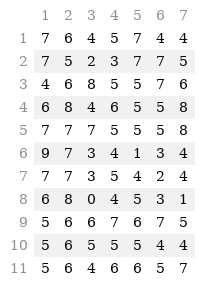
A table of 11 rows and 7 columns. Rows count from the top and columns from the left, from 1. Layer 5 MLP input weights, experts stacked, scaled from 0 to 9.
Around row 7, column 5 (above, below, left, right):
1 5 5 2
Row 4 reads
6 8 4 6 5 5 8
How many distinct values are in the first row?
4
